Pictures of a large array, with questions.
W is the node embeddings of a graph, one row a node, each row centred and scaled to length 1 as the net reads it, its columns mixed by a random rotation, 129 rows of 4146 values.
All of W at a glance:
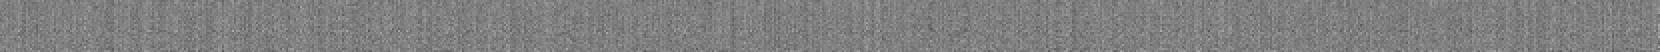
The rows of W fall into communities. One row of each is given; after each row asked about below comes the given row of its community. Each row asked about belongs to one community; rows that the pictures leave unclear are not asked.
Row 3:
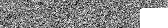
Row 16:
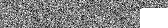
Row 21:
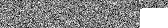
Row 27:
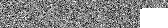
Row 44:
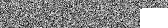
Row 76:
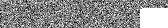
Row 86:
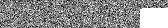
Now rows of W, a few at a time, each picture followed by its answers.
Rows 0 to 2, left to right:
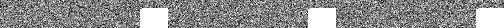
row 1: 86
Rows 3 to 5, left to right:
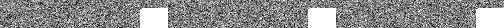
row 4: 76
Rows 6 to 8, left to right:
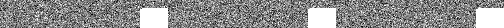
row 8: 27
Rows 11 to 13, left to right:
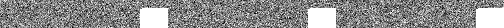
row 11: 76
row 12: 27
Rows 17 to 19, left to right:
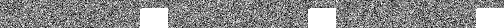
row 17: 21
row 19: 86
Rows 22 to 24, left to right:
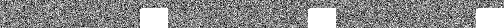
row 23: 86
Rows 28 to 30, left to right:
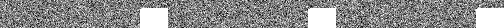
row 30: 3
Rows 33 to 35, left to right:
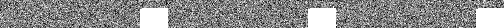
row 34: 27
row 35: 86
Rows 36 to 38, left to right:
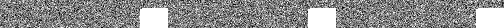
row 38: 3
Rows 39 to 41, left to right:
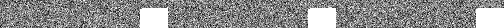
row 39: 86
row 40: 76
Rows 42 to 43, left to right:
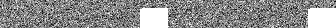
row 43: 27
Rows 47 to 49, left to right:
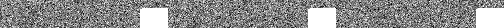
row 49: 16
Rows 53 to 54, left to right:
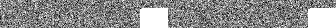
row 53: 3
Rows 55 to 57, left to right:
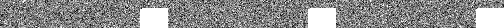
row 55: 27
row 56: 27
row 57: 86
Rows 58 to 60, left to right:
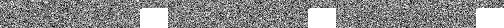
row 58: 44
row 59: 16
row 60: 21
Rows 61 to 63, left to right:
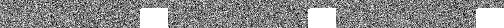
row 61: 86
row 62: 76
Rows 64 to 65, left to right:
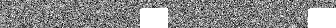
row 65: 86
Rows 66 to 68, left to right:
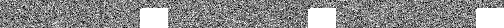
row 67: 27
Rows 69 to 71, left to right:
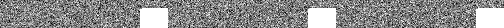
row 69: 86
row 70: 16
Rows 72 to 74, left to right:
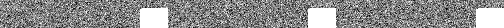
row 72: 3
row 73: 16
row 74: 27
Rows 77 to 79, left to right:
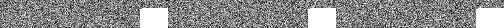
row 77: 16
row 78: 16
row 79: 16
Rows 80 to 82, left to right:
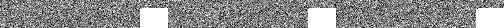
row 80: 21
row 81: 16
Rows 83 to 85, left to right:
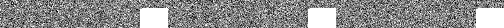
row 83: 21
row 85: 27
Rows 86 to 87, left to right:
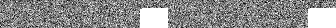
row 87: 3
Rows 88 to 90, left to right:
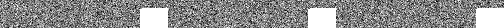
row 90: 3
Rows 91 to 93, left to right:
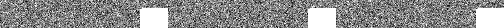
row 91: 76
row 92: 16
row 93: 3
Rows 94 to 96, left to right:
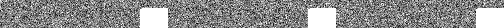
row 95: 44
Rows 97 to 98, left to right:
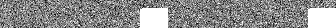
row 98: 44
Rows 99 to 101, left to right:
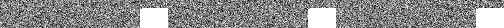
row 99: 44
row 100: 44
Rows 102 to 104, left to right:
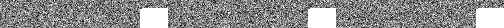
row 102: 27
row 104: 21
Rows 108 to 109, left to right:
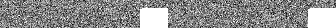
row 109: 86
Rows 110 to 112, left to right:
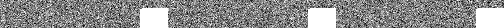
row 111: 21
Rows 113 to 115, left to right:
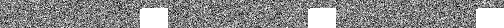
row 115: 86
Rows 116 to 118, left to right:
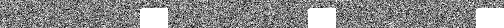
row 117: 3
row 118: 76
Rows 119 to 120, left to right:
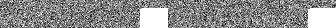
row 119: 16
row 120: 86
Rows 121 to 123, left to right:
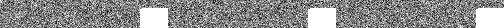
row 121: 76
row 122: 27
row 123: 86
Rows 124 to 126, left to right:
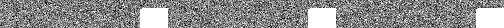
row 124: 27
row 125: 27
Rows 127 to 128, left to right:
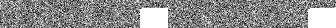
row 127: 3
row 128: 3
